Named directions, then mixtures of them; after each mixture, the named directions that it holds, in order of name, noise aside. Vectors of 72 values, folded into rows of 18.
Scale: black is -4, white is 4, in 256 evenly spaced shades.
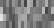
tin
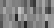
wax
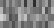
tin, wax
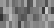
tin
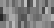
tin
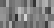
tin, wax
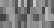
tin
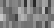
tin, wax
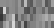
tin, wax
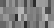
tin, wax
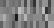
tin, wax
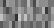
tin, wax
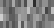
tin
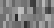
wax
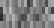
tin
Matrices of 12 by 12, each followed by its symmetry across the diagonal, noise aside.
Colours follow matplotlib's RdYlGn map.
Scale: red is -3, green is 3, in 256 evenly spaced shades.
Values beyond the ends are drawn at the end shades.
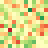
antisymmetric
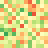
antisymmetric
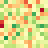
neither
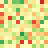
antisymmetric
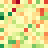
antisymmetric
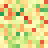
neither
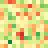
neither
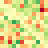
neither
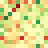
antisymmetric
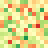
antisymmetric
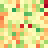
neither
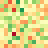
neither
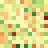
antisymmetric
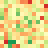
neither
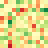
antisymmetric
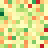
neither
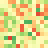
antisymmetric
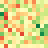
neither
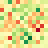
antisymmetric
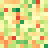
neither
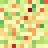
neither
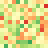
antisymmetric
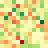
antisymmetric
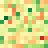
neither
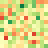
neither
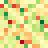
antisymmetric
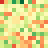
neither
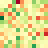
antisymmetric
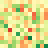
neither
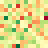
antisymmetric
